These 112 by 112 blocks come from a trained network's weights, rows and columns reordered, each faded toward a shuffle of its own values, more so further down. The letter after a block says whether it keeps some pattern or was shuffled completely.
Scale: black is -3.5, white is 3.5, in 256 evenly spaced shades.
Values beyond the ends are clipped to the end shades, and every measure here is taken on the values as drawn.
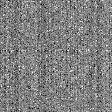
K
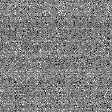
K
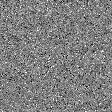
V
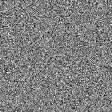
K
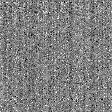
K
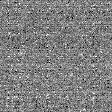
K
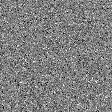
V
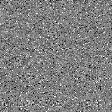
K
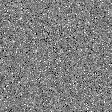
V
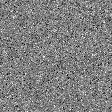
V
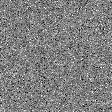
V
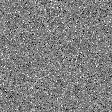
V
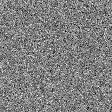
V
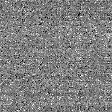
K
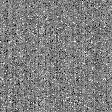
K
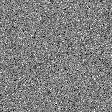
V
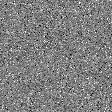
V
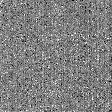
K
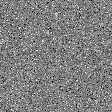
V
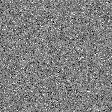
V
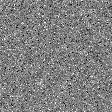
V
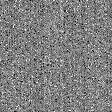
K
